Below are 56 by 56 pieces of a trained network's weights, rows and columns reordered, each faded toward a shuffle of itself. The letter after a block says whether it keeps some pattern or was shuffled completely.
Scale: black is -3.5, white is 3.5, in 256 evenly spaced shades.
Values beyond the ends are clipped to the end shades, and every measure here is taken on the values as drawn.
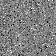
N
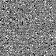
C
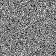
N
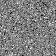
N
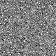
N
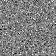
N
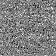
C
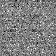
C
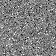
N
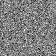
N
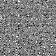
C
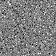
N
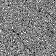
N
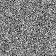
N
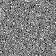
N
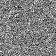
N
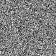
N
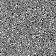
N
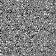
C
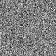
C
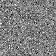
N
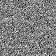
N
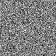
C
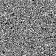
C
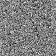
N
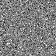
N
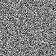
C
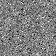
N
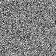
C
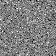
N
